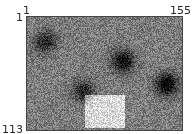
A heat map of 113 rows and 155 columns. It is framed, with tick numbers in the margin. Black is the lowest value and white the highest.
An odd patch, higher than its surroundings, sits in the bottom middle. No regular stripes run through it. There are four dips. The bottom middle is the ninth with the highest average. On average the colour sits 50% of the way up the scale.
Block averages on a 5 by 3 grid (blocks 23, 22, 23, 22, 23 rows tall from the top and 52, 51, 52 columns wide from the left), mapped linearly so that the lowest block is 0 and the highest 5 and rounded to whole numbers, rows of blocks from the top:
1 1 1 / 0 0 1 / 1 0 0 / 1 3 0 / 1 5 1
